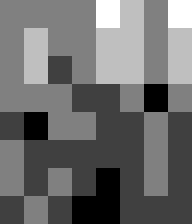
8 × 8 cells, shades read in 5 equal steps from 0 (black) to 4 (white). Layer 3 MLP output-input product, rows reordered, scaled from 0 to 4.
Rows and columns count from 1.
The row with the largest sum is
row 1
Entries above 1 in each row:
8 8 7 5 3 2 3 1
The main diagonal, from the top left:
2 3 1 1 1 1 2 1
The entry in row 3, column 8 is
3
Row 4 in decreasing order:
2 2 2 2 2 1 1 0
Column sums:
14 14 13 11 13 15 13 16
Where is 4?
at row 1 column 5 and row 1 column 8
